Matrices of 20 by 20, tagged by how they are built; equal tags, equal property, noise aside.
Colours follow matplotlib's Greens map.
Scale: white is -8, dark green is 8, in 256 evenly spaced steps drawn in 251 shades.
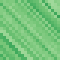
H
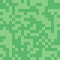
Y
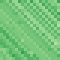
H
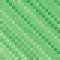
H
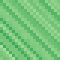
H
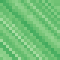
H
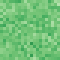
Y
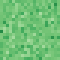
Y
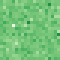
Y
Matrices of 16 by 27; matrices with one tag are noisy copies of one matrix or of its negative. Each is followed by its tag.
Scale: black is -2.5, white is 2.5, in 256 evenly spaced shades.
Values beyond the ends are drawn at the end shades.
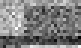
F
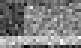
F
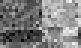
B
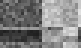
B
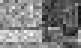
B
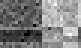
B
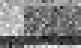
F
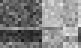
B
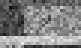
F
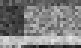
F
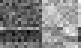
B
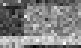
F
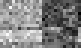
B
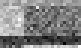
F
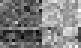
B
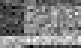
F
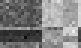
B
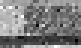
F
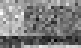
F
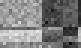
B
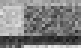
F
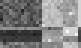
B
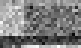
F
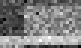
F
